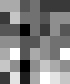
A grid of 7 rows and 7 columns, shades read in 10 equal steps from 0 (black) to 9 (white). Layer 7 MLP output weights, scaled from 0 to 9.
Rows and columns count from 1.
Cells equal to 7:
4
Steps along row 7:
up down up up down down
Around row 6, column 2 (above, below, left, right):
9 8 7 0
